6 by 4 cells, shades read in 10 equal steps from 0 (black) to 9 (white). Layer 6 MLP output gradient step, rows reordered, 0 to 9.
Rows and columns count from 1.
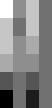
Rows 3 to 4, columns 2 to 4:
5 6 4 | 5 5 4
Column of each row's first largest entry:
1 1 1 1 2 2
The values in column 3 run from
1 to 7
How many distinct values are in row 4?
3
